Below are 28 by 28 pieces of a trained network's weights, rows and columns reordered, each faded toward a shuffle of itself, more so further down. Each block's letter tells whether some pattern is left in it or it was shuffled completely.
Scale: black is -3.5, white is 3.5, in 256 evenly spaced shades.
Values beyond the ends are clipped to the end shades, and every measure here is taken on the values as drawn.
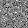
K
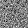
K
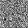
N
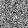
K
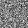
K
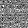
N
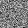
K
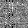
N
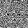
N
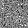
K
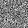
K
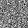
K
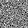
K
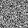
N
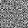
N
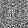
N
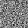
N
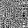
N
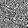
K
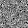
K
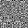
N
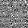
N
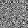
N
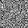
N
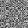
N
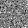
K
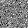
K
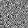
N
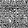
N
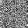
N
